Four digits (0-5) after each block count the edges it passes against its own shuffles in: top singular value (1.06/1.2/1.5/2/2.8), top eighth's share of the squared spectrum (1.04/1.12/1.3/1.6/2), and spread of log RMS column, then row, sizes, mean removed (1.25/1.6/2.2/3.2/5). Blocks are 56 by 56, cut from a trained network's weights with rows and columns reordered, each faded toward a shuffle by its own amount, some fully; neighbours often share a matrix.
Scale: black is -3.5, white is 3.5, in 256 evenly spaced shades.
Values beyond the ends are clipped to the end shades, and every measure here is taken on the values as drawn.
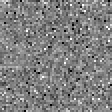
1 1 0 0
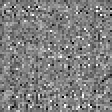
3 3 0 2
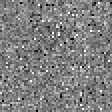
1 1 0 0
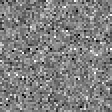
1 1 0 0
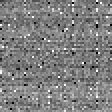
3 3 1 0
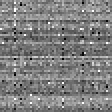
4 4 2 2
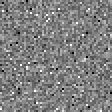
0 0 0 0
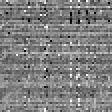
4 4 2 2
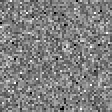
0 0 0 0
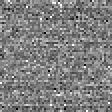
2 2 0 0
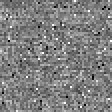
1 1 0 0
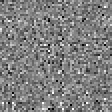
2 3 2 2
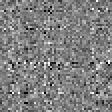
3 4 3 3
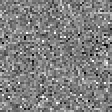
1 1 0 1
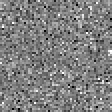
0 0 0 0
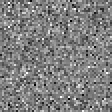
1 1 0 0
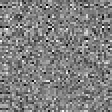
3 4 2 2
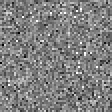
0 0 0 0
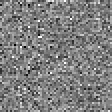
3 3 2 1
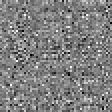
4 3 2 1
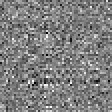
4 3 2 1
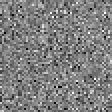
3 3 1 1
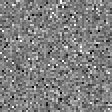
1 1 0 0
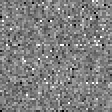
2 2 0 1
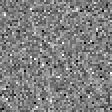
1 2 0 0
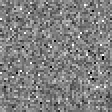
1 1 0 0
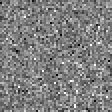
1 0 0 0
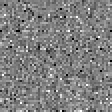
2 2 0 2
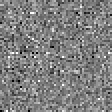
2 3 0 2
